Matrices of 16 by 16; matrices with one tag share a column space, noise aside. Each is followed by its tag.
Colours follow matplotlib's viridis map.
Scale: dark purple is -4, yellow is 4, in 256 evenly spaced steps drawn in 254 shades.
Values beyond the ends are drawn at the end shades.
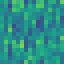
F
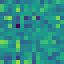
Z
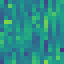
F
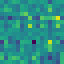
Z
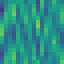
F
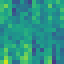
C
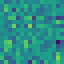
Z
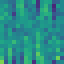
C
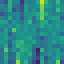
C
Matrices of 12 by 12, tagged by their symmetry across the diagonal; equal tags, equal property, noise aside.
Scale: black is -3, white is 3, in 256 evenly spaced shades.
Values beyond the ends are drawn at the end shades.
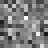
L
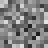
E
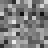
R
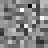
L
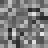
E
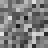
E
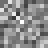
E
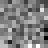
R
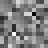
R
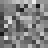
R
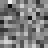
L
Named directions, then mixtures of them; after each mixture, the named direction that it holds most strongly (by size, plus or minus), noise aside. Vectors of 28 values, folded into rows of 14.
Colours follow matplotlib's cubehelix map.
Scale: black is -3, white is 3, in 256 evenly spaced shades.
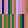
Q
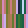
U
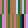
U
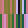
U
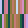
Q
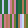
Q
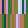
U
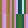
U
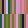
Q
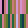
Q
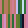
U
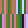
U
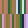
U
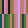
Q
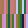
U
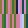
U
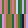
U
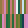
U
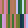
U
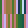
U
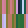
U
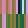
U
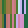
U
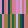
Q
